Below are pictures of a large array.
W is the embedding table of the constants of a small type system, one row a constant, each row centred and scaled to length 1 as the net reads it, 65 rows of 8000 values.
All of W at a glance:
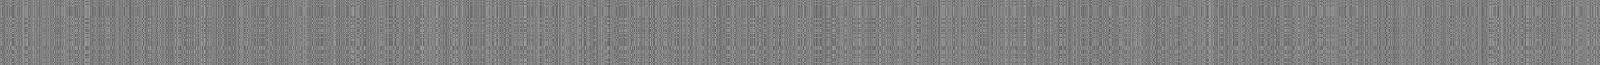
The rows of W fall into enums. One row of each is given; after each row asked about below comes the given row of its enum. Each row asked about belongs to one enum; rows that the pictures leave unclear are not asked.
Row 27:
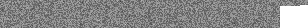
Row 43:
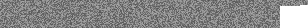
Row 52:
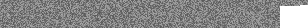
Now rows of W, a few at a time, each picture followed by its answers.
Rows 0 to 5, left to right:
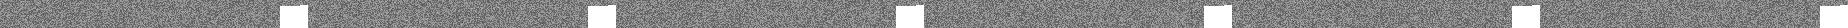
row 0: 43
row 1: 27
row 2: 43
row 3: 52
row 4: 27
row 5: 43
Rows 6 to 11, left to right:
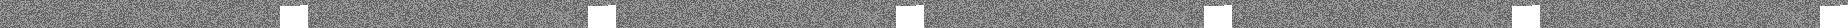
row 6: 43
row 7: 52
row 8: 52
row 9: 52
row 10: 52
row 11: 52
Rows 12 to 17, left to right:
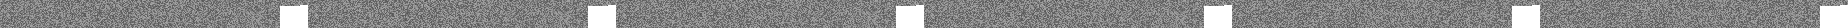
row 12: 52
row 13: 52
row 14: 52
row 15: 52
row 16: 43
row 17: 43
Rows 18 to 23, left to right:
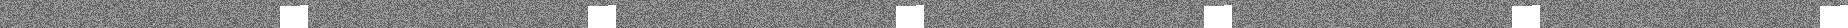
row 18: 27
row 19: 27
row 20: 43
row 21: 43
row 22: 27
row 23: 27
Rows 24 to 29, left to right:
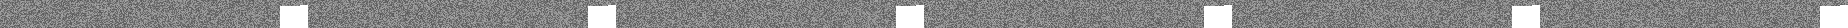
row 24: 43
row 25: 52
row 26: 52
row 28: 43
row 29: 27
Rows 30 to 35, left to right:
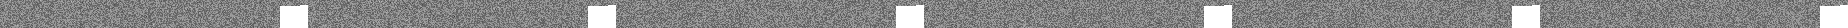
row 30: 27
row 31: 27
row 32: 43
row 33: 27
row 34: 43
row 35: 52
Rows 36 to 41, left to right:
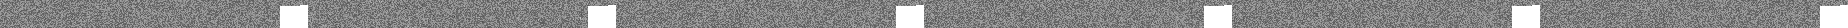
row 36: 43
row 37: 27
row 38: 43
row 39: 52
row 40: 52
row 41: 43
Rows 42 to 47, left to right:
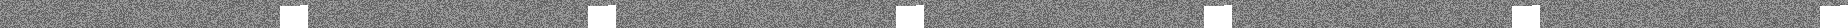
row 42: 43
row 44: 43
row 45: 43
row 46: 27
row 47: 27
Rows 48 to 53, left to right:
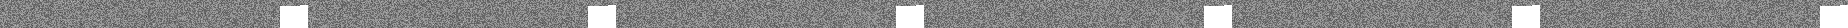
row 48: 27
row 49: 27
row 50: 52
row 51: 52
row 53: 43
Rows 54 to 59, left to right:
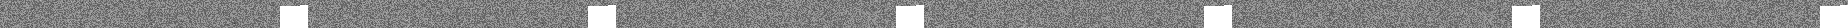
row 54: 27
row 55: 27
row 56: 52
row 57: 27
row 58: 52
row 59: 43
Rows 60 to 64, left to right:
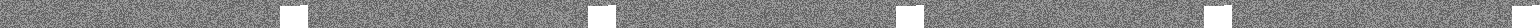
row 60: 43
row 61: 52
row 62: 27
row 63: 43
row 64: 43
